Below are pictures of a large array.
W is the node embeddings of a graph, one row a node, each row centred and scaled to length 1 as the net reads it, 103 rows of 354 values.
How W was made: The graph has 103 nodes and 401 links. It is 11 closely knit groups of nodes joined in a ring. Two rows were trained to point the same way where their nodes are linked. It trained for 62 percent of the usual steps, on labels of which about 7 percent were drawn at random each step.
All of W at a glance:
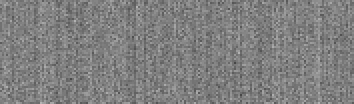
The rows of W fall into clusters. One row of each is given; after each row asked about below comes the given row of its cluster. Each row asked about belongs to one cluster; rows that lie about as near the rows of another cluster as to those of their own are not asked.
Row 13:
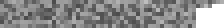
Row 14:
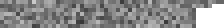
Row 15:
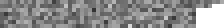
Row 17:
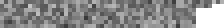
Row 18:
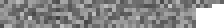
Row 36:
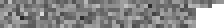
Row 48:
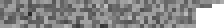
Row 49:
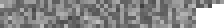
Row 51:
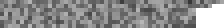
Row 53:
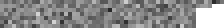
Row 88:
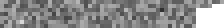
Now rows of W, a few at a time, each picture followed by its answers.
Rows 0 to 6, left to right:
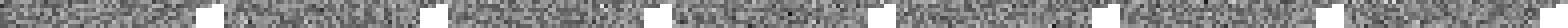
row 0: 15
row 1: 49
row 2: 48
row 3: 48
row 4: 18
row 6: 36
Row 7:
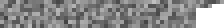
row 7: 88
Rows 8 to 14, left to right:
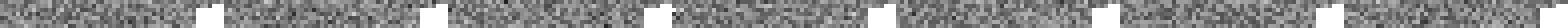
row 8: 13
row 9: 13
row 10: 36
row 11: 36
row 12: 17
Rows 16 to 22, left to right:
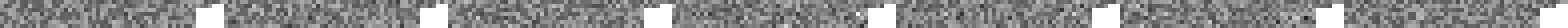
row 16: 88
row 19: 13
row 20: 88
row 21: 48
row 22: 36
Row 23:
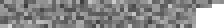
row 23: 13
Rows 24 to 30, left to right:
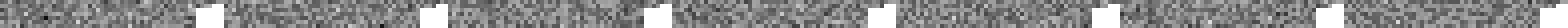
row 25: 18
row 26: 51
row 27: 36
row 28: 53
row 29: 48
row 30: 36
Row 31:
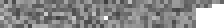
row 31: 18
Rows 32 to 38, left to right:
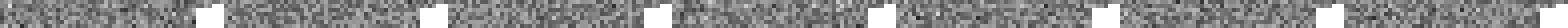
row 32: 51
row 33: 18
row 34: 53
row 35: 49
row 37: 36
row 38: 14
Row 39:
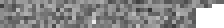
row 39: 14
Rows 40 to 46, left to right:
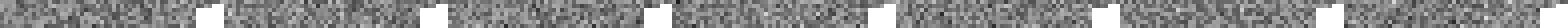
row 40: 49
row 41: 51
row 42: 53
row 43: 15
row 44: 18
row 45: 36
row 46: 14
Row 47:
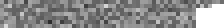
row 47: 18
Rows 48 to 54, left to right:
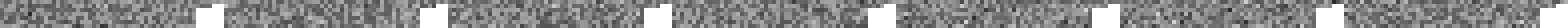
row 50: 53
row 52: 14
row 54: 36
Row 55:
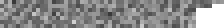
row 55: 17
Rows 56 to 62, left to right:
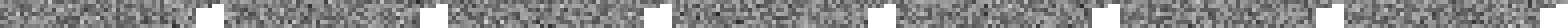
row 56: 49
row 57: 14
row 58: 36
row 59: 18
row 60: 14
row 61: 48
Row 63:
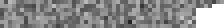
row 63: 49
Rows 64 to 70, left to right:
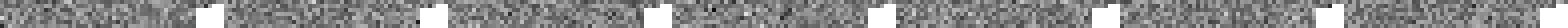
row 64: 51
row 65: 18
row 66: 14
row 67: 15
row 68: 53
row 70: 18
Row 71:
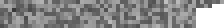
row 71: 49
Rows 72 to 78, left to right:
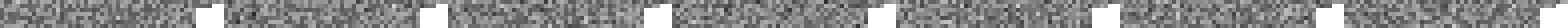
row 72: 48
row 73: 48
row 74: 49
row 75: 15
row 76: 53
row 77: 48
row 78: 36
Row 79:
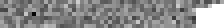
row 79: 17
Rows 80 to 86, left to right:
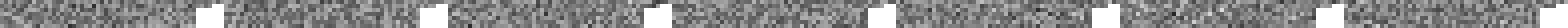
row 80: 17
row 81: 88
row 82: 88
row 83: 14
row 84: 14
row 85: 13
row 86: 48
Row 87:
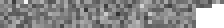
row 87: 18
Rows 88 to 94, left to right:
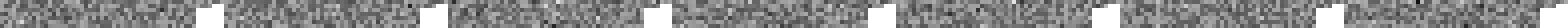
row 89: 88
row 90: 48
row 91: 13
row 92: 49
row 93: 49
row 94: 13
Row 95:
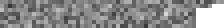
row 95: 15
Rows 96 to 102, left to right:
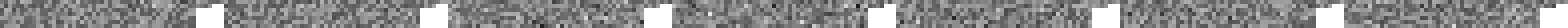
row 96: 51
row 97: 15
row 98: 18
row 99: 49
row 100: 88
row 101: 51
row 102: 48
